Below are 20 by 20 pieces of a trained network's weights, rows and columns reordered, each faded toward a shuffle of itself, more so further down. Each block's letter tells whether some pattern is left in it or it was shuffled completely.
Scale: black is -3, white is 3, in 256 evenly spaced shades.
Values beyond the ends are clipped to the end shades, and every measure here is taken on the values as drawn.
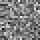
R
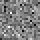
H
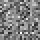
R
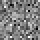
R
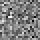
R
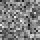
H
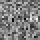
R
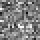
R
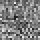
R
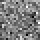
H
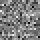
H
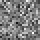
H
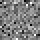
H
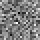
H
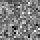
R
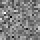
H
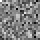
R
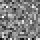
R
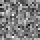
R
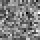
R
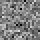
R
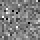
H
